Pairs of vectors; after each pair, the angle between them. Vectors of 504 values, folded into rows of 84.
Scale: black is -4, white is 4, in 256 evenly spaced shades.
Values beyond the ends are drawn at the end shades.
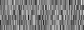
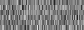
orthogonal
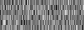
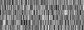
nearly parallel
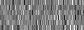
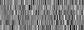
nearly opposite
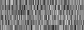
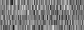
nearly opposite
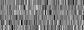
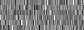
nearly opposite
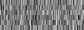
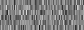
orthogonal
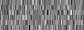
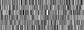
partly opposed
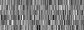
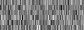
nearly opposite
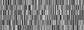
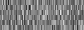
nearly parallel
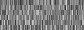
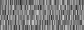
nearly parallel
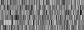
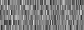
nearly opposite
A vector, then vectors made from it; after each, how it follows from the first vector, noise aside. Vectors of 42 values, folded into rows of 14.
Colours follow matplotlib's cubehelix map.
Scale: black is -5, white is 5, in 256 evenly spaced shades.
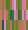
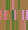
partly zeroed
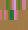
partly zeroed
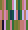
scaled up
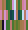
scaled up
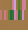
partly zeroed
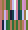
scaled up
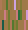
partly zeroed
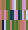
scaled up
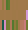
partly zeroed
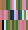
scaled up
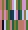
scaled up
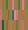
partly zeroed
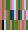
scaled up
